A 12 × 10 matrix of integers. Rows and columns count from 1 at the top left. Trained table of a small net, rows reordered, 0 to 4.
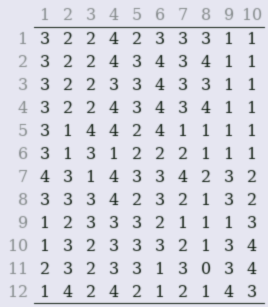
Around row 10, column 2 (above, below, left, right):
2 3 1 2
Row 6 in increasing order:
1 1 1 1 1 2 2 2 3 3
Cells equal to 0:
1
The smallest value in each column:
1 1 1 1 2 1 1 0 1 1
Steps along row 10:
up down up same same down down up up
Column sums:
30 28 28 41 31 34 29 22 23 24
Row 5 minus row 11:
1 -2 2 1 -1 3 -2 1 -2 -3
